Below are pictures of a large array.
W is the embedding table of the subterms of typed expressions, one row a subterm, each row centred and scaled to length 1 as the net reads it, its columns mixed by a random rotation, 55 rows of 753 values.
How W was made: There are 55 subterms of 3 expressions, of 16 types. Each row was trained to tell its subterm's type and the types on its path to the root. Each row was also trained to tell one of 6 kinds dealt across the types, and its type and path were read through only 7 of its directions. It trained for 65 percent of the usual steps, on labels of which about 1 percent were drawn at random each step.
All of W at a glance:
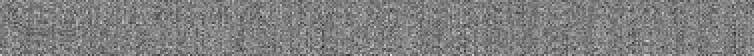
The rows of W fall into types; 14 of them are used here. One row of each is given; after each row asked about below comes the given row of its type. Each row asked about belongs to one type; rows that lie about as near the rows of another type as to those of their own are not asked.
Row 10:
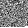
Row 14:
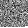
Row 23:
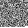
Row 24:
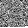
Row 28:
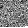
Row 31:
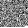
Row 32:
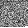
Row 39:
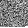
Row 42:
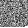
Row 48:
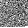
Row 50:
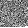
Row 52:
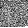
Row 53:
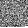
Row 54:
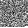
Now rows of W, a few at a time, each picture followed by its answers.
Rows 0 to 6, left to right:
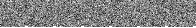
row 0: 31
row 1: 28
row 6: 14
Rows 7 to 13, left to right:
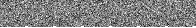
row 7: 42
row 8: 28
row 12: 28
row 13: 31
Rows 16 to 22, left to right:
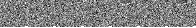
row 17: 42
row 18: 28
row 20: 10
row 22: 10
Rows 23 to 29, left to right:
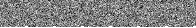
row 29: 42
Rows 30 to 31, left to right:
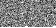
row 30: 24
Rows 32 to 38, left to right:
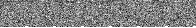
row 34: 24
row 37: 23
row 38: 31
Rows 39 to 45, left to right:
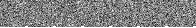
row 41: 54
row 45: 52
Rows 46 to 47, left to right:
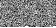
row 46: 24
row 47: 24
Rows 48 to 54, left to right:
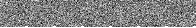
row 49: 31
